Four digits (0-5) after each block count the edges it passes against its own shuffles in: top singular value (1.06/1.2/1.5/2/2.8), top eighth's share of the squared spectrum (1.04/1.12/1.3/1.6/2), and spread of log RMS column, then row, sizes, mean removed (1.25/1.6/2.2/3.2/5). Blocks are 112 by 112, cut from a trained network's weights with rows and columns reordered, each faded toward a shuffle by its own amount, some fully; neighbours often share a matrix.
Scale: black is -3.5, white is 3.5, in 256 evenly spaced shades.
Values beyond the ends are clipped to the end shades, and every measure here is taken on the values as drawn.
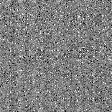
2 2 0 2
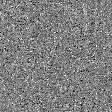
1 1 0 0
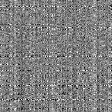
4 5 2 4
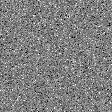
0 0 0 0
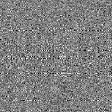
4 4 2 3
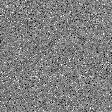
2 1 0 1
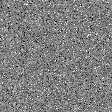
0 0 0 0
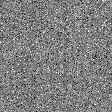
0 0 0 0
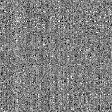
3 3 1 3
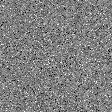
0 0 0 0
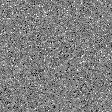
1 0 0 0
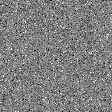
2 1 0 0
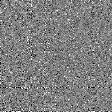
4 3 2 2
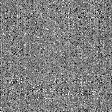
3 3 1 2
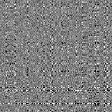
4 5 3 3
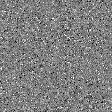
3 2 1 1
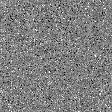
1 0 0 0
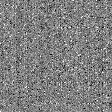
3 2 0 1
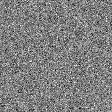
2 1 0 0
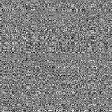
4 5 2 4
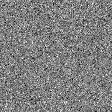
2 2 0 1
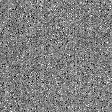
2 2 0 1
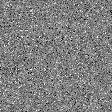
1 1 0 1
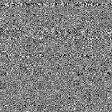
4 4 2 3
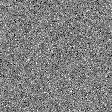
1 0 0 0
